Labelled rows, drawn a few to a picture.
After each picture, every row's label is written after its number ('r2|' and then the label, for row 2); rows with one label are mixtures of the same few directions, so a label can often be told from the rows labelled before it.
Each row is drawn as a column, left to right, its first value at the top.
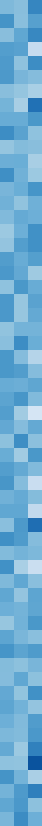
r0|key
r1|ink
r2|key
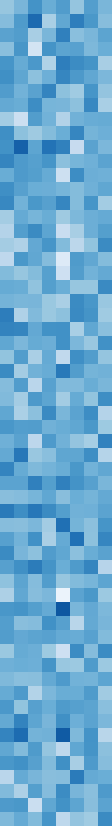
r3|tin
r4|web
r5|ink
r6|key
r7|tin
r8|key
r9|ink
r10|ink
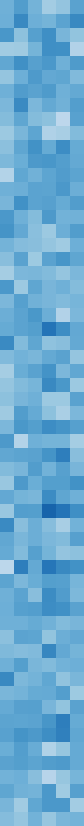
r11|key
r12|ink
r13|tin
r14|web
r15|web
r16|ink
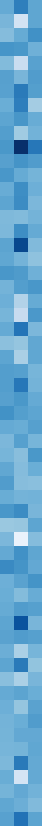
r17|key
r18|key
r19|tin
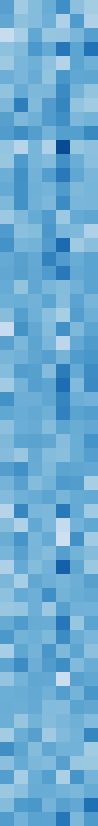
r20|web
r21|tin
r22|ink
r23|tin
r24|key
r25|key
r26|ink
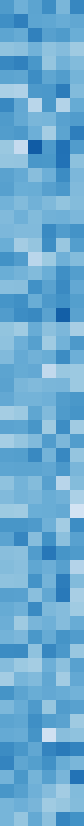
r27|key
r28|key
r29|tin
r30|ink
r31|tin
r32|web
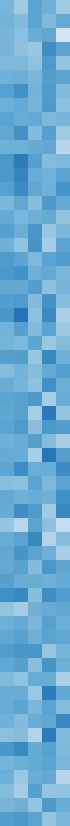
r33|tin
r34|tin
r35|ink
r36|ink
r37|web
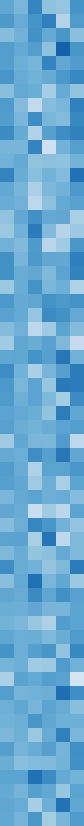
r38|key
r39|key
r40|tin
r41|key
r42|ink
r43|key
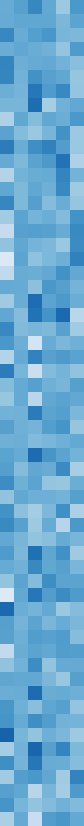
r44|tin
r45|tin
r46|ink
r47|tin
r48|tin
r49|tin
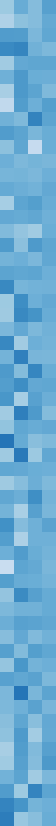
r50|ink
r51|ink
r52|web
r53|key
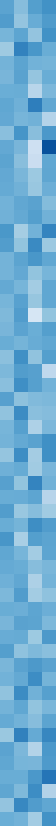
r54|ink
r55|ink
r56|tin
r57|web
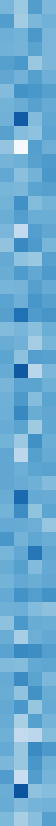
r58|key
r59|web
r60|ink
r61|tin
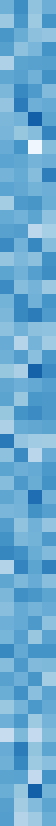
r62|ink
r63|ink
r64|web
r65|key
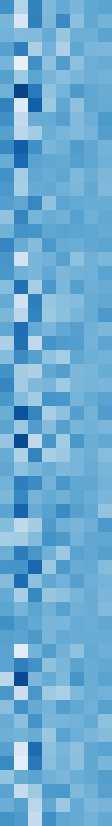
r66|key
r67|key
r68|ink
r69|ink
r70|ink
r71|key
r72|ink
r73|web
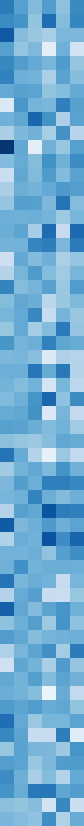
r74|tin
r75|ink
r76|web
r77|ink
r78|tin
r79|ink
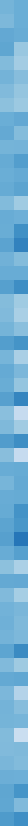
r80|ink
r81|ink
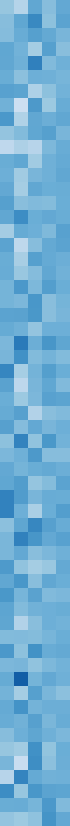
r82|web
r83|key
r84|key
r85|ink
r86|ink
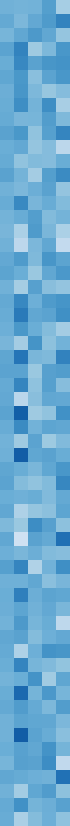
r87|key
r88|ink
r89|key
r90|key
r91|key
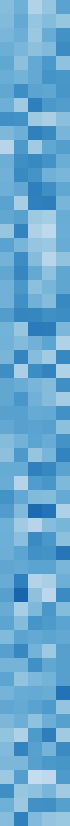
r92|web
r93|tin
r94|tin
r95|tin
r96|ink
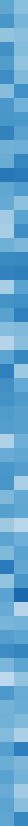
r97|key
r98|tin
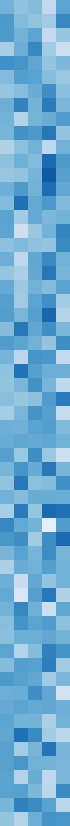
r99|key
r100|tin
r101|ink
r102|tin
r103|ink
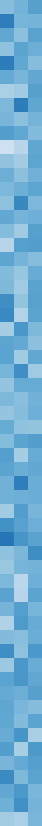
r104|key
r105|tin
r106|ink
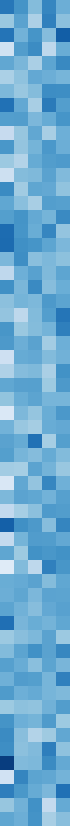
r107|key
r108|tin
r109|ink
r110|ink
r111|web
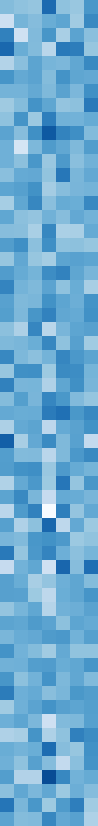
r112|ink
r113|web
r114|tin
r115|web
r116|key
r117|ink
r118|ink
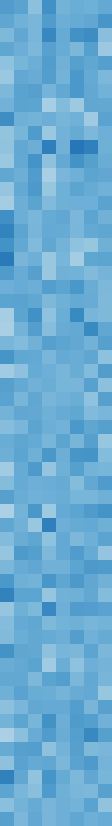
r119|tin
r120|ink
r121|tin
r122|tin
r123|key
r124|tin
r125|web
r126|ink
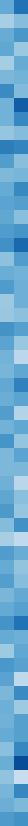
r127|key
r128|key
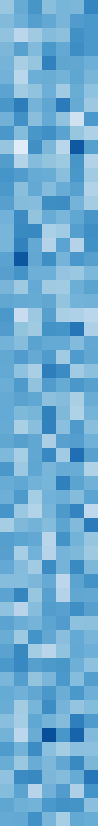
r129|tin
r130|tin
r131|web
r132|ink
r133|tin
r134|web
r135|tin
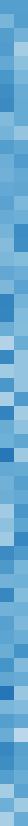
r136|ink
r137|ink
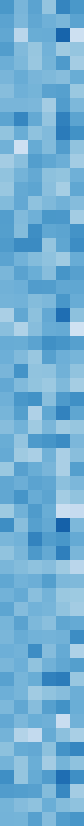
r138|tin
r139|web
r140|ink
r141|key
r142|web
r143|web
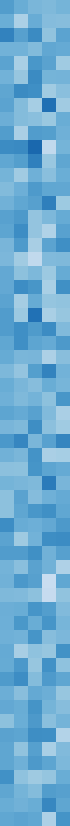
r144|web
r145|key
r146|tin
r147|tin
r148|ink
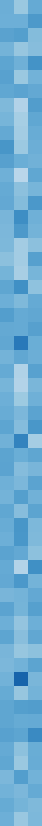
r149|tin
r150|key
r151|ink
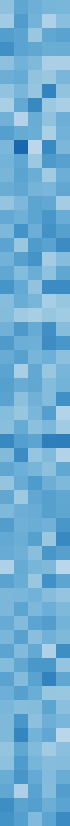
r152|ink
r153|web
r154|tin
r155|key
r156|ink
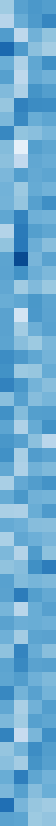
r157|ink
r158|tin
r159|ink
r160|ink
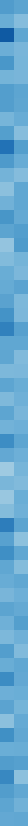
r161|web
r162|key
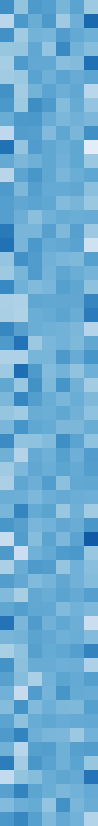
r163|key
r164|ink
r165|key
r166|ink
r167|ink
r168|ink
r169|key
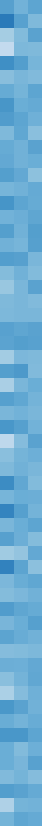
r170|ink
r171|ink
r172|key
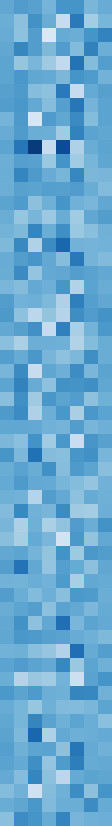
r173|ink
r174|key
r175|web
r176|web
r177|key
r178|key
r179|ink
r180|web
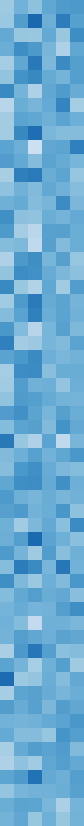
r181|key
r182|key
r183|key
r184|ink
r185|ink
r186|tin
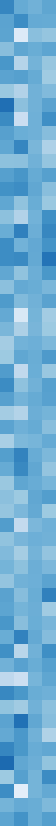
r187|key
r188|web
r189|web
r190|tin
